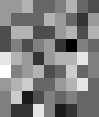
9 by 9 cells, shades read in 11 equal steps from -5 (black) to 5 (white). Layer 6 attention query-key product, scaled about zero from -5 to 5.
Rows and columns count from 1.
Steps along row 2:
down same same up down down down up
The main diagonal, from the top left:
1 -1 2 0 1 -1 2 -1 -1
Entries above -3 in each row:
9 8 9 7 8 9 9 8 5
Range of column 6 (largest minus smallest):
6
